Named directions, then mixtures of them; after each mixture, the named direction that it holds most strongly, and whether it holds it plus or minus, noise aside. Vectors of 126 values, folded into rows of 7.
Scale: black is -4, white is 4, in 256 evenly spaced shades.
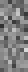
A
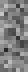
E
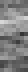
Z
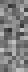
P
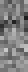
A, plus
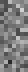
E, minus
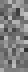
A, minus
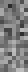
P, plus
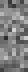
A, plus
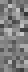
P, minus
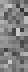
E, plus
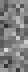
E, minus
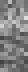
Z, plus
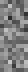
A, plus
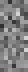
A, plus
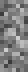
E, minus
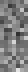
P, plus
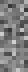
P, plus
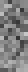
E, plus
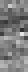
Z, minus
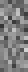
A, plus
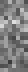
A, minus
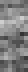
Z, plus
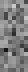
E, plus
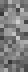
E, minus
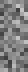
A, minus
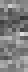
Z, minus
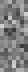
A, minus
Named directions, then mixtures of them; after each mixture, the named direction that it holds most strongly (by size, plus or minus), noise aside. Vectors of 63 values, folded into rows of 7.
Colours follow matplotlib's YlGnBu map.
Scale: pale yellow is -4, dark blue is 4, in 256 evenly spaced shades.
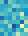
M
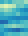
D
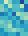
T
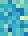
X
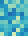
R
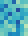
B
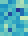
X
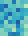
B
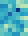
B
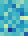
X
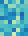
R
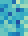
B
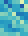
T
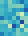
M
